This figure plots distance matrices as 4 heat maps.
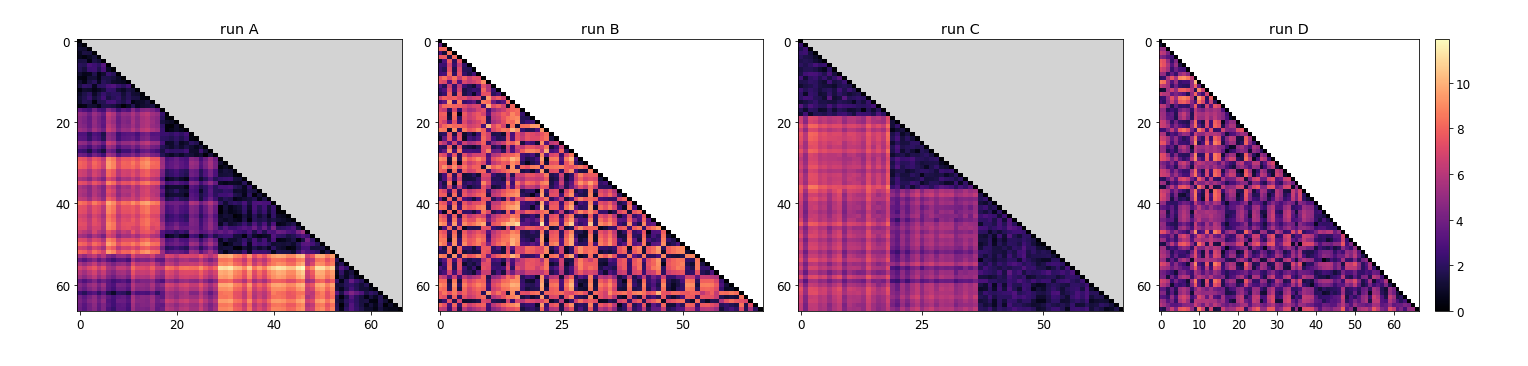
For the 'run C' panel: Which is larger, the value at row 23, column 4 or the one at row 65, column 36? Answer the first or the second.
the first
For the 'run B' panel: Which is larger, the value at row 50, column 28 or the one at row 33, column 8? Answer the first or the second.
the first
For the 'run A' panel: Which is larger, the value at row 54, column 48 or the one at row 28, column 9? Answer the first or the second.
the first
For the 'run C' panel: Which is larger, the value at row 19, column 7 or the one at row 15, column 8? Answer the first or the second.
the first
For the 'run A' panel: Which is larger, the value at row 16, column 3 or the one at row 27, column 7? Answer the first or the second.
the second
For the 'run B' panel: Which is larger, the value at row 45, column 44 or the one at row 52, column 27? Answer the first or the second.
the first
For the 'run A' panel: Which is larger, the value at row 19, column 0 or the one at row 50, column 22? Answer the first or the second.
the first
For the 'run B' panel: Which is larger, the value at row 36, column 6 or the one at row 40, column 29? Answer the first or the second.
the second
